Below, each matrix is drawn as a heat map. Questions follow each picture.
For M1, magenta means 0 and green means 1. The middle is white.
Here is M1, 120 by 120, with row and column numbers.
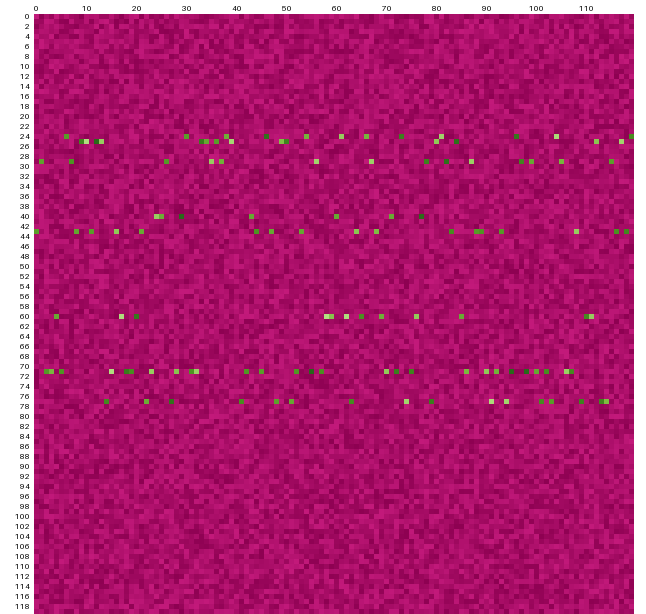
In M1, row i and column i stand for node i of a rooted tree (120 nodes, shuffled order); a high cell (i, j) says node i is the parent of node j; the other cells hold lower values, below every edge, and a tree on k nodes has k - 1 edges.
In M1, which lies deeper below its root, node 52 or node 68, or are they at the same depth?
the same depth
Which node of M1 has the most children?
71
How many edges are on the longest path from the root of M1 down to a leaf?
2
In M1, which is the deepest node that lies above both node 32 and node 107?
71
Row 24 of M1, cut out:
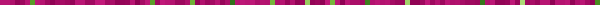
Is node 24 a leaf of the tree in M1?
no
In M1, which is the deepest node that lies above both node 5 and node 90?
71
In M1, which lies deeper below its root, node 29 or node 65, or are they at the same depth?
node 65
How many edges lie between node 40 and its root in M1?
0
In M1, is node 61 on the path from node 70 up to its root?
no
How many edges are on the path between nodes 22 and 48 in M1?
2
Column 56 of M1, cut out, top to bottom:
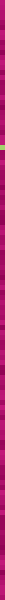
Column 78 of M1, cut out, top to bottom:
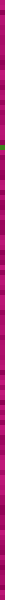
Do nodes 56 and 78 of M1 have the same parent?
yes
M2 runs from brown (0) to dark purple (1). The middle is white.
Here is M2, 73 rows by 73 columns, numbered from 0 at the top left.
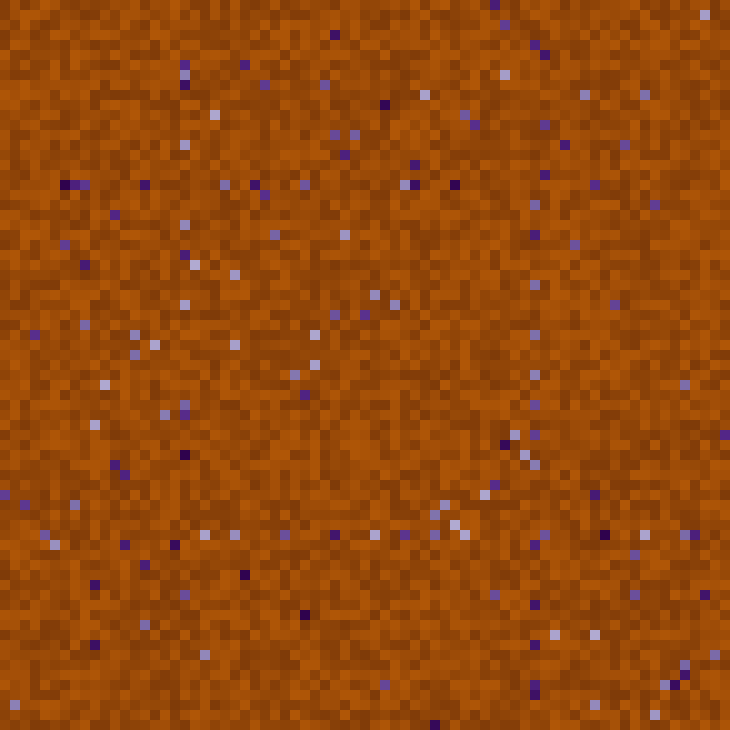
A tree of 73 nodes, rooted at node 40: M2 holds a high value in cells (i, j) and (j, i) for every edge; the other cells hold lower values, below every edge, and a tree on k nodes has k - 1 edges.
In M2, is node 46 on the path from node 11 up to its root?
yes
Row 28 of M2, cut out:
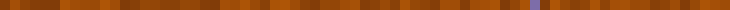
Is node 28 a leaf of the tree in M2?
yes
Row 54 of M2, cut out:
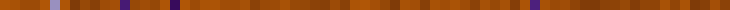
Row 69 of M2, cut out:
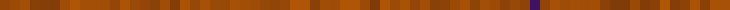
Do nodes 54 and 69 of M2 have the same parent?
yes
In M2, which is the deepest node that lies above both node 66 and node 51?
53
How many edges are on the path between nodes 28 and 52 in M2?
5
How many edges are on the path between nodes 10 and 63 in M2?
7
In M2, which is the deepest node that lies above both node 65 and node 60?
53
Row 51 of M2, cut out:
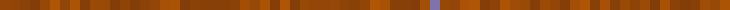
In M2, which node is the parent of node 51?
43
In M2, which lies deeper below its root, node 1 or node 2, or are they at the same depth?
the same depth
